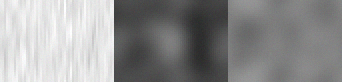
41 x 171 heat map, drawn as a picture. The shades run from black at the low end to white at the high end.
It is made of 1 by 3 panels. Panel 1,1: very high, streaked downward, faint in contrast. Panel 1,2: low, smooth. Panel 1,3: middling, smooth, faint in contrast.
